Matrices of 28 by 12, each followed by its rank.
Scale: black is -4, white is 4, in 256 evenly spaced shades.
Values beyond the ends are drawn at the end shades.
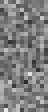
full rank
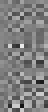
two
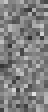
full rank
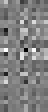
two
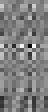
two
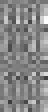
two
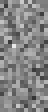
full rank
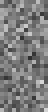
full rank
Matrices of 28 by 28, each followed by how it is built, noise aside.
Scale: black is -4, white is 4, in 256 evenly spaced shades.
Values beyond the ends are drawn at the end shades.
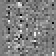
uneven columns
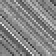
Toeplitz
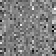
uneven columns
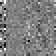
uneven columns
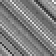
Toeplitz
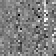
uneven columns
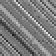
Toeplitz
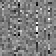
uneven columns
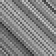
Toeplitz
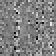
uneven columns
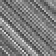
Toeplitz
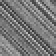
Toeplitz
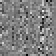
uneven columns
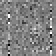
uneven columns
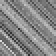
Toeplitz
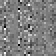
uneven columns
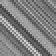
Toeplitz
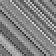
Toeplitz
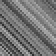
Toeplitz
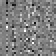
uneven columns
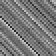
Toeplitz
